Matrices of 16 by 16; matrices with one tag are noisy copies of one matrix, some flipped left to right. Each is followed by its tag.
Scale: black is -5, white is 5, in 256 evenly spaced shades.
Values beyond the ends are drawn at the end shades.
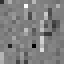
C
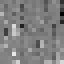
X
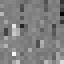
X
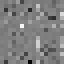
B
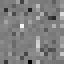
B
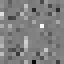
B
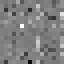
B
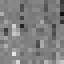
X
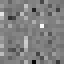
B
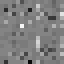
B
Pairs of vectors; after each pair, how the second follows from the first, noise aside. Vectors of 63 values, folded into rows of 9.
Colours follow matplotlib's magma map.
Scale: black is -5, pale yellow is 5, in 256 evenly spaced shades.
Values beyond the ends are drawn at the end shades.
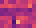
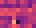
negated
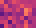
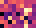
scaled up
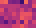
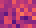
shuffled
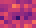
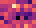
scaled up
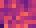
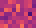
shuffled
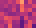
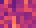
reversed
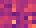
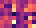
scaled up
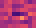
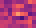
negated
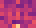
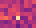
shuffled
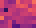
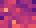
negated
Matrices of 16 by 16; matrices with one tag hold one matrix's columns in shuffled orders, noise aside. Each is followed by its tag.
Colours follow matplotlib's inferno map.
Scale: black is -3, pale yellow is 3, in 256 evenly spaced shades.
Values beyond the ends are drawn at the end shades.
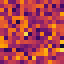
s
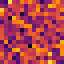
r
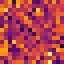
r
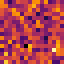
r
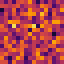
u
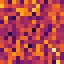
r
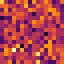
r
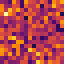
r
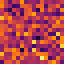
s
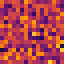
s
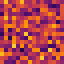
s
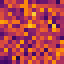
u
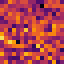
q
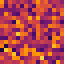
s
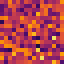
s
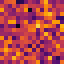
u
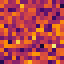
q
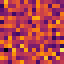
s
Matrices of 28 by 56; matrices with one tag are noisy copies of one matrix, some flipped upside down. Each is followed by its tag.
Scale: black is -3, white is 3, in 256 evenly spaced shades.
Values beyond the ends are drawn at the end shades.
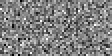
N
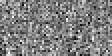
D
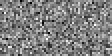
N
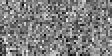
D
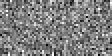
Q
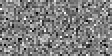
N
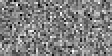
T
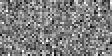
Q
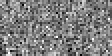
D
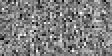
T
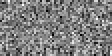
Q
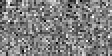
D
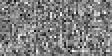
T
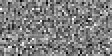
N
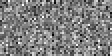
Q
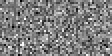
N
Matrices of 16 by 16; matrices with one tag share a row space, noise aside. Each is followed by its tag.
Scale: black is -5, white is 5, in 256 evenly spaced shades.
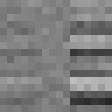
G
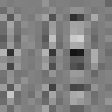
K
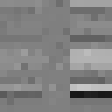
G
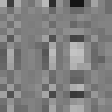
K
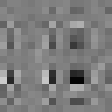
K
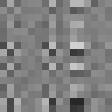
K
